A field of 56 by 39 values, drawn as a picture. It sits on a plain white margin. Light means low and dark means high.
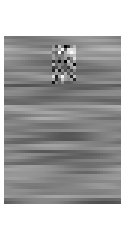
Slope: none. Average level on the scale: 50%. Roughest part: top middle. Histogram: heavy tails on both sides. Odd patch: rougher, in the top middle. Grain: streaks across.
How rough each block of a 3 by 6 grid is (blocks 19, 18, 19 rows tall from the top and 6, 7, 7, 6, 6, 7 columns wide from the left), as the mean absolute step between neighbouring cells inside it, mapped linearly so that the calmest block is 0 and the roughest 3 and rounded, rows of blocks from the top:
003300
000000
000000
